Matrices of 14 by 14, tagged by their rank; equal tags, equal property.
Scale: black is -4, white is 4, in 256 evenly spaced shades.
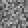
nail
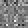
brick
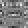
brick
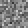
nail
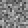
nail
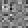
brick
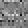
brick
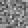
nail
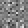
brick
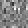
brick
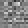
brick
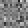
brick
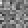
brick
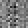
brick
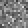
nail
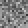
nail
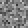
nail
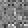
brick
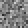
nail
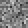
nail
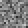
nail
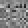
brick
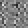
brick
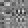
brick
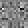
brick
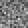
nail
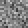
nail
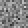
nail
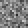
nail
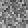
nail
